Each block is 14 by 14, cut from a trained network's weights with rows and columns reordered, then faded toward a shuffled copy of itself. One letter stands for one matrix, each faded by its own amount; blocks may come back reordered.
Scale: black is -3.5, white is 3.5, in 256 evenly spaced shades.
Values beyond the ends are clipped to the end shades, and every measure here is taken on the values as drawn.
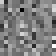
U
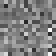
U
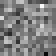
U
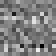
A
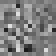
U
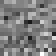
A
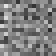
U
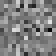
U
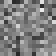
U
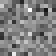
A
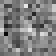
A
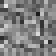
U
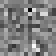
A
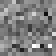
A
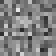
U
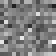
A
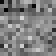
A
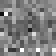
A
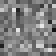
A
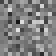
U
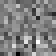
A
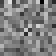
A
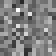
U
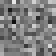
U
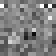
A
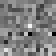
A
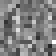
U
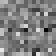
A
